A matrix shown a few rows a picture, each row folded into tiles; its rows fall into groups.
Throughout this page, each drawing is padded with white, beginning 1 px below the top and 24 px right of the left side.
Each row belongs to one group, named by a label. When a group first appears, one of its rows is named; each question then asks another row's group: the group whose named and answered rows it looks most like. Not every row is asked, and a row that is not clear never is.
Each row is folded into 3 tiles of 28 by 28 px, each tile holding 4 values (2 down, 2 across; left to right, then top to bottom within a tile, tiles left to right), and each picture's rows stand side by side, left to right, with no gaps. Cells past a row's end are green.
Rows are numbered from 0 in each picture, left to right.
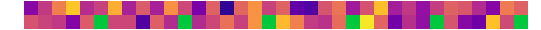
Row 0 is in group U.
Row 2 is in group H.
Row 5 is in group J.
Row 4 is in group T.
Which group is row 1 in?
J
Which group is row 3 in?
H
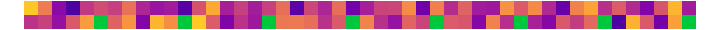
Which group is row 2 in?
T
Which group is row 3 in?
H
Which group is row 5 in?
J
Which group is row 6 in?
H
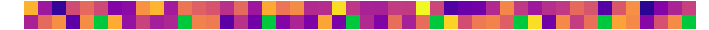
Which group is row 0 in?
H
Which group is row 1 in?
U
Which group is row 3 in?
J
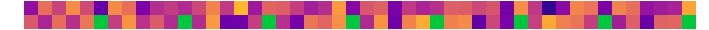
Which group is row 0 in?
U
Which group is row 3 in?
H
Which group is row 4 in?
J
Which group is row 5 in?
T
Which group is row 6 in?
H
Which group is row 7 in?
J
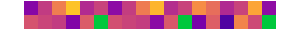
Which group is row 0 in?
U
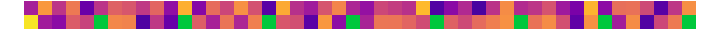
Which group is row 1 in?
T
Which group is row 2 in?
U
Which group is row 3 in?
J
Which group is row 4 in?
H
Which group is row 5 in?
H
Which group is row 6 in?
H
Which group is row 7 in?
J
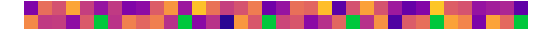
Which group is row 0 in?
U
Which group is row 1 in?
H
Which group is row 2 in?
J
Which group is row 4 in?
J
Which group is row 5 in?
J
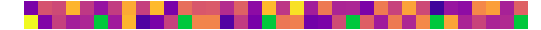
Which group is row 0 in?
U
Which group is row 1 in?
T
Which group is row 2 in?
T
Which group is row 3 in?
T
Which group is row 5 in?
U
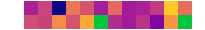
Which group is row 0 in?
H
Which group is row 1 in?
H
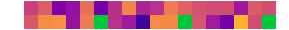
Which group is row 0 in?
H
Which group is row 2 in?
J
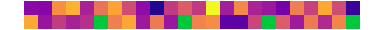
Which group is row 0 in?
U
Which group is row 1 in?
J
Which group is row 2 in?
T
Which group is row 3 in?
U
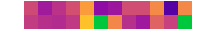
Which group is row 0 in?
H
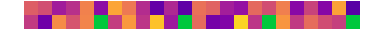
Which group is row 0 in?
H
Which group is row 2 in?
J
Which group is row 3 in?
H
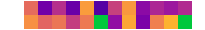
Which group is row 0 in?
H
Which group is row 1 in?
J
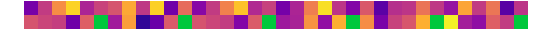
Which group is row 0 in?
U
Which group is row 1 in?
T
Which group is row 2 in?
U
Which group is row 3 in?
U
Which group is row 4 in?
H
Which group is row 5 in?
T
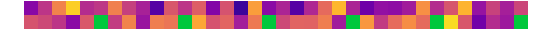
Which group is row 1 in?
J
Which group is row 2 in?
H
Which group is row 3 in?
H
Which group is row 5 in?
T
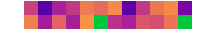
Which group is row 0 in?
H
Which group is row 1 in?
H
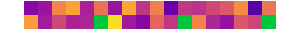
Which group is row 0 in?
U
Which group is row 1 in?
T
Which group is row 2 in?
T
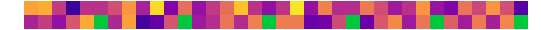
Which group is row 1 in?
T
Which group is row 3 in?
T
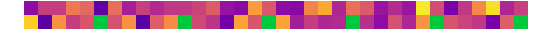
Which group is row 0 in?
U
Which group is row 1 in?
J
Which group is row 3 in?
U
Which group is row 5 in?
U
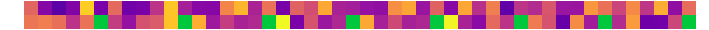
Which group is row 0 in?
H
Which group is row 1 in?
H
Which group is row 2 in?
U
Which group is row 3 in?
U
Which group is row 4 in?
U
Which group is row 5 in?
T
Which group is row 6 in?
J
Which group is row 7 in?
T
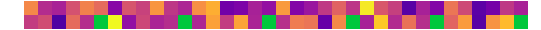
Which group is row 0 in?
J
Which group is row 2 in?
J
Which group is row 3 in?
H
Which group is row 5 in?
J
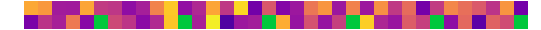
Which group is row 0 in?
J
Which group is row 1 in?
H
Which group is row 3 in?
U
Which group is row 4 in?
T
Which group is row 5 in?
J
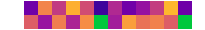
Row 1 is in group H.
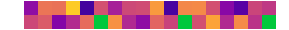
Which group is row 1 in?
T
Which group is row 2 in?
J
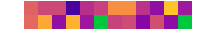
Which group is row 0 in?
J
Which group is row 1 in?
J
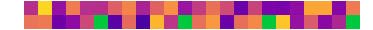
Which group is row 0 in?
T
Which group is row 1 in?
J
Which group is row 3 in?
U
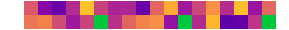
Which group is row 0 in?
H
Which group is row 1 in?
H
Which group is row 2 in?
T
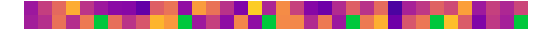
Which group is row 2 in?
J
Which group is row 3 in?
J
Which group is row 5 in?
T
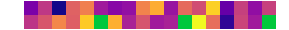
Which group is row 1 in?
U
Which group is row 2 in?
T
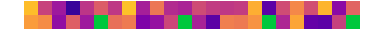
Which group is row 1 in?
T
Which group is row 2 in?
H
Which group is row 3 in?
T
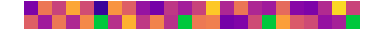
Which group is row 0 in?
U
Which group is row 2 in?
T
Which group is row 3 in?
H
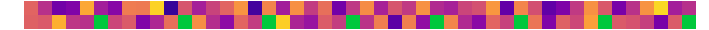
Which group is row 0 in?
H
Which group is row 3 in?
T
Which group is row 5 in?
T
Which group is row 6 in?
H
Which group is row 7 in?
U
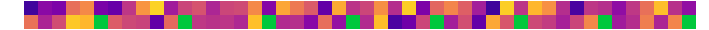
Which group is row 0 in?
H
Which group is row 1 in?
U
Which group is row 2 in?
H
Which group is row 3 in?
J
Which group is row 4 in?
T
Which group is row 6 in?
J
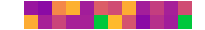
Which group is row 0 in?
U
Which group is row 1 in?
T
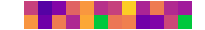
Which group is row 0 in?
H
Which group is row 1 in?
T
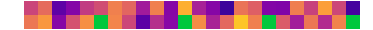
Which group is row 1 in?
T
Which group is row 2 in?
H
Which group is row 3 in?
U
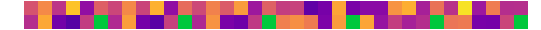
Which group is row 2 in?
T
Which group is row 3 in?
H
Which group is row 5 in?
T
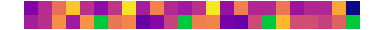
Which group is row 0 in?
U
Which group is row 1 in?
T
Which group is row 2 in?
T
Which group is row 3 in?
H
